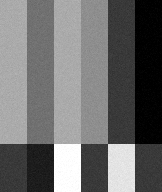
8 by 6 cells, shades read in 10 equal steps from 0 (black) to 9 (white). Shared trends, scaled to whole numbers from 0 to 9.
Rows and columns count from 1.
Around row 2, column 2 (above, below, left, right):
4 4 6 6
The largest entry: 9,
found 2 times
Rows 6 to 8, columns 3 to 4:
6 5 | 9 2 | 9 2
